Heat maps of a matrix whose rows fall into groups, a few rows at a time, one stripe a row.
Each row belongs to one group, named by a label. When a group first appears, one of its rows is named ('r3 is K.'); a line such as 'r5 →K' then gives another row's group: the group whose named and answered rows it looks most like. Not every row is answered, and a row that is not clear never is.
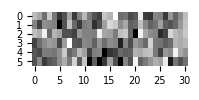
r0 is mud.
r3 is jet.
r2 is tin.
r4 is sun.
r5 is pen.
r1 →mud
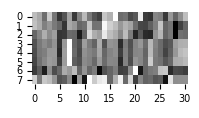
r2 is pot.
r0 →mud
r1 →pot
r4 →jet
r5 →jet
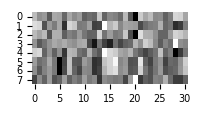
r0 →tin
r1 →pot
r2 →tin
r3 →sun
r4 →pot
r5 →mud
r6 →mud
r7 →pen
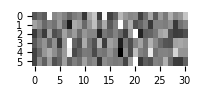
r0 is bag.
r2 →pen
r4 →jet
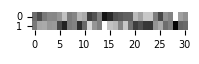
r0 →sun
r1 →pot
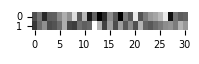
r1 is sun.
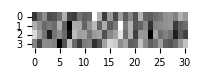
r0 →sun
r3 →mud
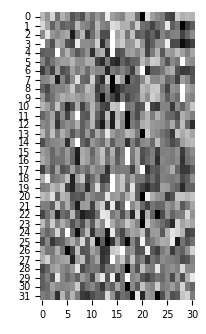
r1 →pot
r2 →pot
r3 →pot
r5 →sun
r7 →jet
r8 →sun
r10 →mud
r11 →jet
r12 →jet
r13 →tin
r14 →jet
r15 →bag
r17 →pen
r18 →pot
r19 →pot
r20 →tin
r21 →bag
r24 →bag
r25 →pen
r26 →mud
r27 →pot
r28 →jet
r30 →jet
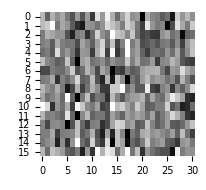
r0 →tin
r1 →tin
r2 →pot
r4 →bag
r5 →bag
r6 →sun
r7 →jet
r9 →bag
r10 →pot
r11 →bag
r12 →mud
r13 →jet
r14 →jet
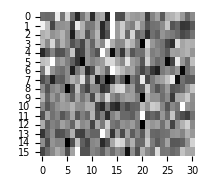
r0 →bag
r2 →pot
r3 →tin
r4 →sun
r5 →tin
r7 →pen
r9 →tin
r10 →sun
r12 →tin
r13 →sun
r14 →mud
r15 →jet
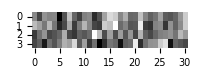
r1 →mud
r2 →sun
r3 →pen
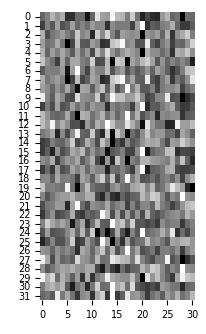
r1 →pen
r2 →tin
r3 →mud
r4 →tin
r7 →mud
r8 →bag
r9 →pot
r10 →pen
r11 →bag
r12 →tin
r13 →jet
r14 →sun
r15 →pen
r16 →jet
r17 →pen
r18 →bag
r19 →bag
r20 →sun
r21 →jet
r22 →sun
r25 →sun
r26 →bag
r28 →sun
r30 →pot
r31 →bag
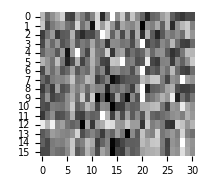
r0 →pot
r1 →tin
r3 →pen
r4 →jet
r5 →mud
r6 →pen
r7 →sun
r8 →pen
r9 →pen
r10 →sun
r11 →sun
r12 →tin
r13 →jet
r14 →sun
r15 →sun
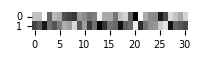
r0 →tin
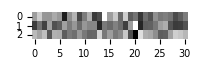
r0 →pot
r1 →pen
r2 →tin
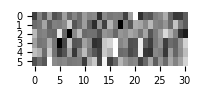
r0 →pen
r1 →jet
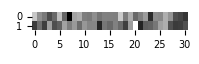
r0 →bag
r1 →pen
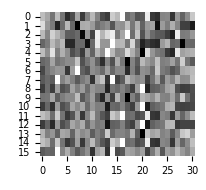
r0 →mud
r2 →tin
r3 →pot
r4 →tin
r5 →jet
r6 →jet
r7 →bag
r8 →pen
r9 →jet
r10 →pen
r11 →mud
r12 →pen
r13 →tin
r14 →mud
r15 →bag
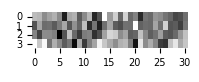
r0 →pot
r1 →pen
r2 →mud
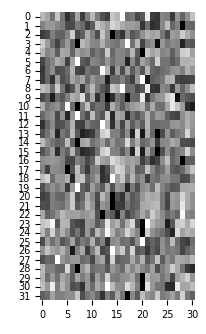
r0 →mud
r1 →pot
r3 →bag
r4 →tin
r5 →jet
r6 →sun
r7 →pen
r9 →pen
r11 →jet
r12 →sun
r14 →bag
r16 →pot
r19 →jet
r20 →sun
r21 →sun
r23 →tin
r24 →tin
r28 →bag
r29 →tin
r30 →tin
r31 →jet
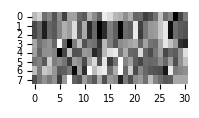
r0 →pot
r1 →pen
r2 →pen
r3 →bag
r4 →mud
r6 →tin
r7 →jet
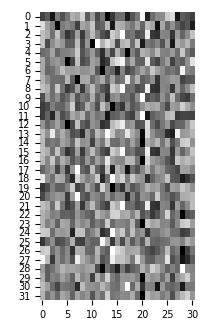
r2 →mud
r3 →tin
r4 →jet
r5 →mud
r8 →mud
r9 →pen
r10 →sun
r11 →pen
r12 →mud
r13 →tin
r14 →tin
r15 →mud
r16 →tin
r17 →jet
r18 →pot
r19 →sun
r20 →jet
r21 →mud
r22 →pot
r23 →tin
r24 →pot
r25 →sun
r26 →pot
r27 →pot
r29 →tin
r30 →bag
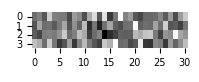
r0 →bag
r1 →pen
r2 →sun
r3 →mud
